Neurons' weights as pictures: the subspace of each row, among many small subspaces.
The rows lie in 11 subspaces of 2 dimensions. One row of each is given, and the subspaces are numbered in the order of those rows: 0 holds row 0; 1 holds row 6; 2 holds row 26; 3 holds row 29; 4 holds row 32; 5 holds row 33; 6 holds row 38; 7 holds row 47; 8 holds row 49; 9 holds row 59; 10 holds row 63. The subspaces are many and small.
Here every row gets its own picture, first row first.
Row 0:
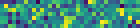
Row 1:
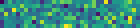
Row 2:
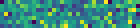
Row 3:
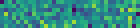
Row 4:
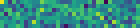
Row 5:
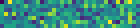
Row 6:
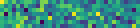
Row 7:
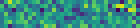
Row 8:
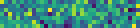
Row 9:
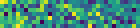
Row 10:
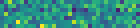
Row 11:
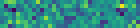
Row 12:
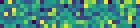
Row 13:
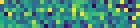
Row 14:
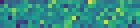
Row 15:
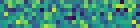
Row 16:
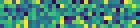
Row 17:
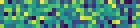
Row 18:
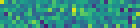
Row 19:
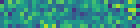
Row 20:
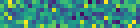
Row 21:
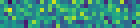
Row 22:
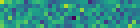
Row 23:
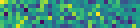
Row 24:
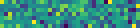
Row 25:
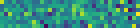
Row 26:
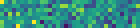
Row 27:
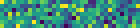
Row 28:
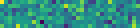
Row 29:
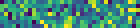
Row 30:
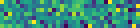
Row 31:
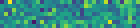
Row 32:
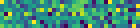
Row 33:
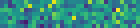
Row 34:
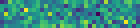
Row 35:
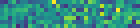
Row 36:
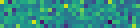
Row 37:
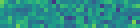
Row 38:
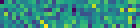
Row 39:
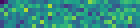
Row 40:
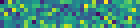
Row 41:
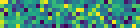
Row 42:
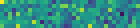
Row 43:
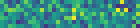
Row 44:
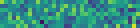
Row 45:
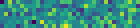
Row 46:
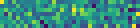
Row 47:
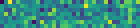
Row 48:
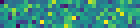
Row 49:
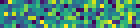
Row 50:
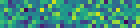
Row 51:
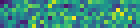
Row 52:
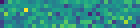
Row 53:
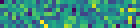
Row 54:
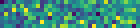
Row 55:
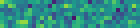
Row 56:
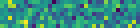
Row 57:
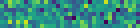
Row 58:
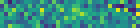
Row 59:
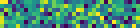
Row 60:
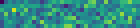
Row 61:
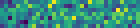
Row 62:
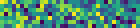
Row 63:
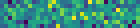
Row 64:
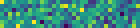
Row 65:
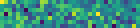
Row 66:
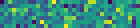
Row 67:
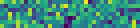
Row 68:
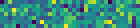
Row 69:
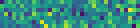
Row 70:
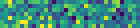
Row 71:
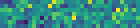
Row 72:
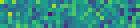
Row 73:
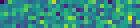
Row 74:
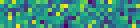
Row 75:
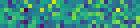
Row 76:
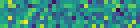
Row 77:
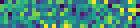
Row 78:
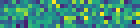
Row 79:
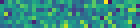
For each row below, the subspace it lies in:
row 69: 3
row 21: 7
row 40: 10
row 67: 3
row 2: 4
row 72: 0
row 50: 5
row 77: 0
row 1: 10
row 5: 8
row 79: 4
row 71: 5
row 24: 4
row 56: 9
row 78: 8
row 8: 3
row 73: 8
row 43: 3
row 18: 6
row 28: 7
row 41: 9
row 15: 3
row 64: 2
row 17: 8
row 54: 1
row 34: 5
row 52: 5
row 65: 1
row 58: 0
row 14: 2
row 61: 9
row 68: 7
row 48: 2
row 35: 8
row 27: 2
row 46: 6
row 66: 7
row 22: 10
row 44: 6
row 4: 10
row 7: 0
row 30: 4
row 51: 9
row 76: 9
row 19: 0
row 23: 1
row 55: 5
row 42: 2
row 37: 8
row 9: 1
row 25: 3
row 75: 5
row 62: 1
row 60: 10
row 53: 6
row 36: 7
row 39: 9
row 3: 6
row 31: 7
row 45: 2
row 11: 0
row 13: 3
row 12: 7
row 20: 10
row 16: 8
